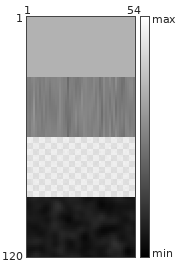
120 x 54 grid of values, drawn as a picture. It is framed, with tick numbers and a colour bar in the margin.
The table splits into 4 rows of 1 panel. Panel 1,1: high, flat. Panel 2,1: middling, streaked downward, faint in contrast. Panel 3,1: very high, checkered, faint in contrast. Panel 4,1: very low, blotchy, faint in contrast.
